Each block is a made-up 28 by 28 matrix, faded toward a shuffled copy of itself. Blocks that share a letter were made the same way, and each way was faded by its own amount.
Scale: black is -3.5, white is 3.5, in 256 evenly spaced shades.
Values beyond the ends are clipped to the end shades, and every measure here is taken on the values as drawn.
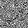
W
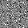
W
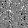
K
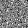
W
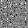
K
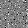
K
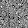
W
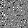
K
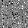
K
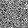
W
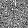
W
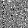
W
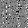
K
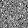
W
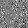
K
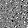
K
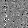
K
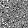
W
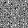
W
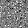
W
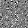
K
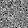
W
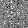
K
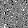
K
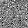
W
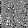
K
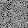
K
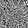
W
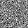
W
